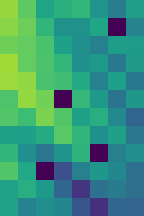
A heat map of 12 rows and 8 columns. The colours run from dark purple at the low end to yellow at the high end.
There is an overall slope up to the top left. Values change most from cell to cell in the centre. There are four isolated cells, each far lower than the cells round it. The halves do not mirror each other.
